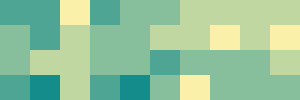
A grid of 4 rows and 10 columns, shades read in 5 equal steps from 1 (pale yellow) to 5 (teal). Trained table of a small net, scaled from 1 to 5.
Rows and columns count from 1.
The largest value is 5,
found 2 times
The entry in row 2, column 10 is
1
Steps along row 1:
same down up down same down same same same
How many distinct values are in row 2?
4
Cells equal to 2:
12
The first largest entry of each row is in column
1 2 6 2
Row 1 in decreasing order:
4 4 4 3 3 2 2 2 2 1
